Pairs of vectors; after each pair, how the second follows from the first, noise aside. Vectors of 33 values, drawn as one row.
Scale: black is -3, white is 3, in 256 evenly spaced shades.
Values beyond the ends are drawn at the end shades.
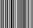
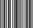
negated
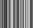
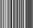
sign-scrambled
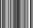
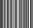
sign-scrambled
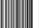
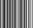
negated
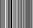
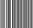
sign-scrambled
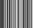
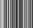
negated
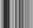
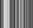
negated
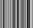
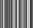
negated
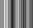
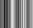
negated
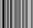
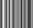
negated
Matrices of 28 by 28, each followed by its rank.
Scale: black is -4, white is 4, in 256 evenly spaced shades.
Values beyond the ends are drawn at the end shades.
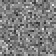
full rank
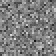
full rank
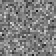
full rank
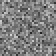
full rank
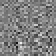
five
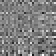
three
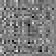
five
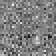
five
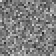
full rank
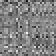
five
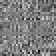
five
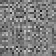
five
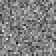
full rank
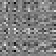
three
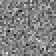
full rank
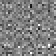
five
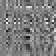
three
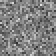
full rank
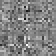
five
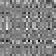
three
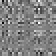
three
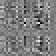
three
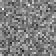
full rank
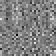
five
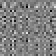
three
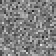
full rank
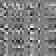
three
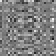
three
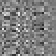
three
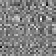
five
